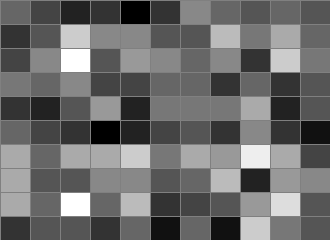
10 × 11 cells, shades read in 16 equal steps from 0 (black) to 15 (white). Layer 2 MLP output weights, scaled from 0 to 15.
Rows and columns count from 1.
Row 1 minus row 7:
-4 -2 -8 -7 -12 -4 -2 -3 -9 -4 1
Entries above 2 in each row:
9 11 11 11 8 8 11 10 11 9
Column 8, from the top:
6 11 8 3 7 3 9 11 5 1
